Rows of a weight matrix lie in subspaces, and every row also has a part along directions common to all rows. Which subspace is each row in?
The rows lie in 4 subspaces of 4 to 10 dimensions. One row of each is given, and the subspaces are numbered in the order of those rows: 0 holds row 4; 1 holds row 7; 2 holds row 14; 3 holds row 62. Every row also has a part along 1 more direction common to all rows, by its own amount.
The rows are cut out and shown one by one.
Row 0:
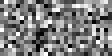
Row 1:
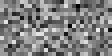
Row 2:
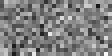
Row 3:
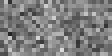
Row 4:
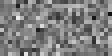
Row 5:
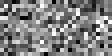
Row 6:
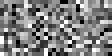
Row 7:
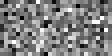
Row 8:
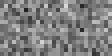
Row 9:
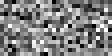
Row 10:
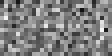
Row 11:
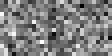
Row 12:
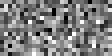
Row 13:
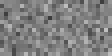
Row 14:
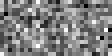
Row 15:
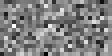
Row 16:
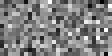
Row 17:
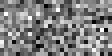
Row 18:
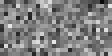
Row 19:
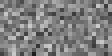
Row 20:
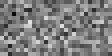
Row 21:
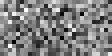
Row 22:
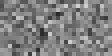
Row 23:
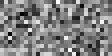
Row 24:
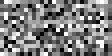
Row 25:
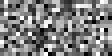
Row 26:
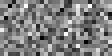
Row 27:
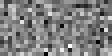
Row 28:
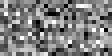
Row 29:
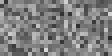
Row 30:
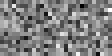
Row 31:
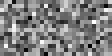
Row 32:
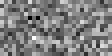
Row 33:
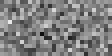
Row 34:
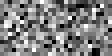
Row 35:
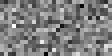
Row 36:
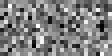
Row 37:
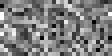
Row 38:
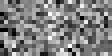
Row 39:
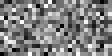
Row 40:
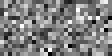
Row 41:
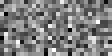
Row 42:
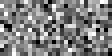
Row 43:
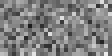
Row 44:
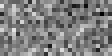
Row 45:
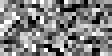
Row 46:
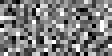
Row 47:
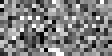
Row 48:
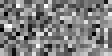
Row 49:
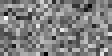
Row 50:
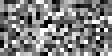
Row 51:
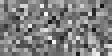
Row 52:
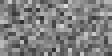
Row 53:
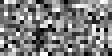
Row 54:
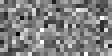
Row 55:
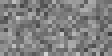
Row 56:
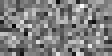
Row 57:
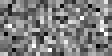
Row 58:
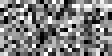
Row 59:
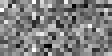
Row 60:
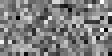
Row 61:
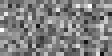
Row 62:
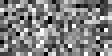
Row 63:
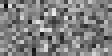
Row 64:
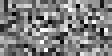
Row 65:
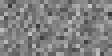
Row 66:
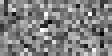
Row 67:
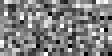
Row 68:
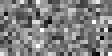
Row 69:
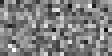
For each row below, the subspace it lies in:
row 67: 1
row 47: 1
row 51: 1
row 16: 0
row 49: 3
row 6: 1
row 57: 3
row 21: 1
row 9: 3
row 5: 3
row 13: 0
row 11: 2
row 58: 3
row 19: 0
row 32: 1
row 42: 0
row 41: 1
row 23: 2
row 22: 0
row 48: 0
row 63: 1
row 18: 0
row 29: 2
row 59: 1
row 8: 1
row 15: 2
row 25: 3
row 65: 3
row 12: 1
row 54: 3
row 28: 1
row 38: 2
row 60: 0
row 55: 3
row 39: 2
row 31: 1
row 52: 1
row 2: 0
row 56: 2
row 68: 2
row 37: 2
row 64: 1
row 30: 1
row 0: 0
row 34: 1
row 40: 3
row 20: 1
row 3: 2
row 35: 2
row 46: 3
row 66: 1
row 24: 2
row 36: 3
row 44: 1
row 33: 1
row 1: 1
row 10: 3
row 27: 1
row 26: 3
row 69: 3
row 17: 2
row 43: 0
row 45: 1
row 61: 3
